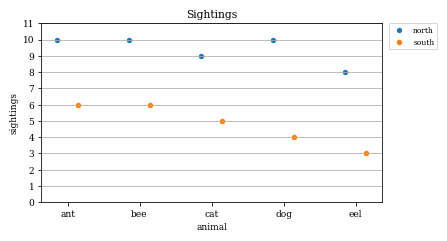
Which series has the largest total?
north
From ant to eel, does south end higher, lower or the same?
lower
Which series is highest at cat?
north
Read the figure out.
Title: Sightings
x-axis: animal, ticks ant bee cat dog eel
y-axis: sightings, ticks 0 1 2 3 4 5 6 7 8 9 10 11
Legend: north, south
Values:
north: 10 10 9 10 8
south: 6 6 5 4 3
